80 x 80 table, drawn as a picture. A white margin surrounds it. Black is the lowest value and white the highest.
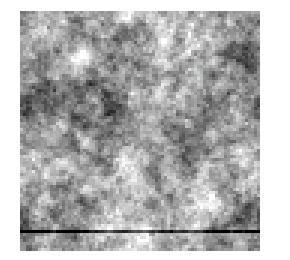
The field is mottled with small blotches. Overall the values sit about 60% of the way up the scale. No overall slope runs across the table. Row 74 differs from the rows beside it.
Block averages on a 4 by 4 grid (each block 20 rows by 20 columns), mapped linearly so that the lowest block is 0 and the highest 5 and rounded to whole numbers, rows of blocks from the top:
3 3 5 2 | 0 0 3 1 | 3 4 2 4 | 1 4 4 2
